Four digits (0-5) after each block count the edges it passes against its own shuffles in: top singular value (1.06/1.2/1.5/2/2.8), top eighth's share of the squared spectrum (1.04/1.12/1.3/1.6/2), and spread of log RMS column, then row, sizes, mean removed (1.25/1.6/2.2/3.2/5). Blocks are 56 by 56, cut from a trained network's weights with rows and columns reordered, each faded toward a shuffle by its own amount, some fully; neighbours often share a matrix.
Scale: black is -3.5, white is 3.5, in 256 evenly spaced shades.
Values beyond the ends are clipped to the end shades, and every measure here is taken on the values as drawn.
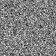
2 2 0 0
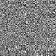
4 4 3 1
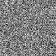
3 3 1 0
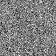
0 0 1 0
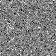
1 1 0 0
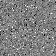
1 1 0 0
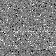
1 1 0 0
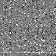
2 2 2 0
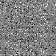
1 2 2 0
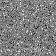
0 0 0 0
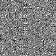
3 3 2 1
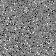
0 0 0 0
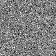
0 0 0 0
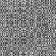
4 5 3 2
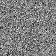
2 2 0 0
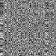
4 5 3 1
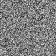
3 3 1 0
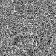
3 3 1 1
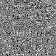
3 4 2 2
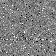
2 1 0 0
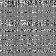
3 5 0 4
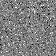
0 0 0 0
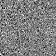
2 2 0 1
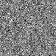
1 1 0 0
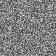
0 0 0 0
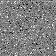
0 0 0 0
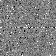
2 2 0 1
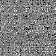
2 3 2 0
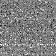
2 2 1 0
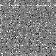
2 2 2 0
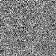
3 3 1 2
